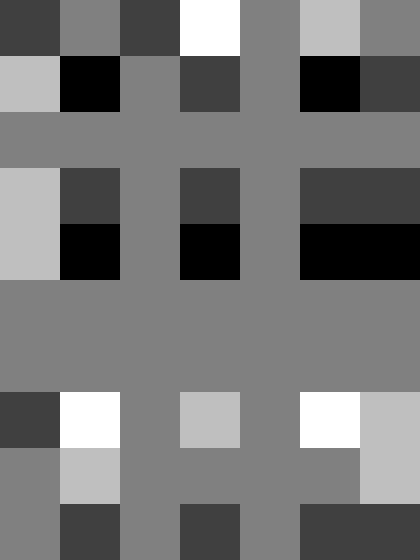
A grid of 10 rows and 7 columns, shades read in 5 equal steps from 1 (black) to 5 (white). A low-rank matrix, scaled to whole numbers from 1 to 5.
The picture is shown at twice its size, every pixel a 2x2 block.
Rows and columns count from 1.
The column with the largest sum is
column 1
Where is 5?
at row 1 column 4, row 8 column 2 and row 8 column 6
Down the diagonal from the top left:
2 1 3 2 3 3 3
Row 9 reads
3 4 3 3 3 3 4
